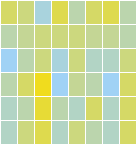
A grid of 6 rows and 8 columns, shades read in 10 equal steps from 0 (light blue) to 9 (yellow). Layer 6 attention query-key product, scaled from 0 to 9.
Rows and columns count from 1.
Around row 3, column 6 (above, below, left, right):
4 3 5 2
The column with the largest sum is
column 3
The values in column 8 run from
3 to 6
